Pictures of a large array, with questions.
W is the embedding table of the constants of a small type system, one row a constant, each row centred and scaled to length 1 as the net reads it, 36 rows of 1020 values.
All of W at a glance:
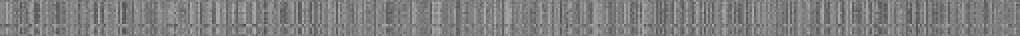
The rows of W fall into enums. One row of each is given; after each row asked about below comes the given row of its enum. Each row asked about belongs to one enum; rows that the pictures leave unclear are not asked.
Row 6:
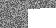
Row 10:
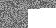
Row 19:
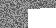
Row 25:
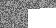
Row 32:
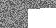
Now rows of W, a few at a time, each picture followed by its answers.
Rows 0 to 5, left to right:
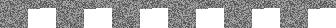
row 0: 32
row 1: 25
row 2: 6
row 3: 19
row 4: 32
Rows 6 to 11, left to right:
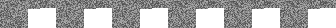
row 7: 32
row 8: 32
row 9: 10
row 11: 10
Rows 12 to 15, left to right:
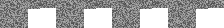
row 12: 19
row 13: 19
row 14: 10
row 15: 32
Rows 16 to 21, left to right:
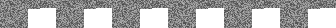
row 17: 10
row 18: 32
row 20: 10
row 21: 19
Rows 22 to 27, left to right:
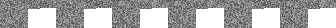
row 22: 32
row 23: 19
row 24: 25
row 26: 19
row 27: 25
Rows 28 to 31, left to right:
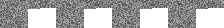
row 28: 6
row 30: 19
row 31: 32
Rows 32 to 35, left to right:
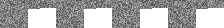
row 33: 6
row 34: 19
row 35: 25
